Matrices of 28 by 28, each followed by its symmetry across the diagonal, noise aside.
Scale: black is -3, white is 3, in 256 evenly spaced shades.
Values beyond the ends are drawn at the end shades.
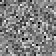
symmetric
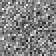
symmetric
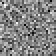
symmetric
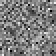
symmetric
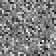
antisymmetric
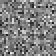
antisymmetric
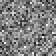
symmetric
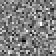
antisymmetric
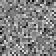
symmetric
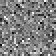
antisymmetric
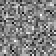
symmetric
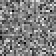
antisymmetric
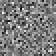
symmetric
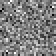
antisymmetric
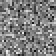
antisymmetric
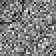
symmetric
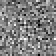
antisymmetric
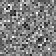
symmetric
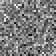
symmetric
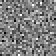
antisymmetric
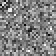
symmetric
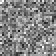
symmetric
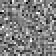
antisymmetric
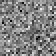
symmetric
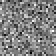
antisymmetric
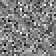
antisymmetric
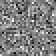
antisymmetric
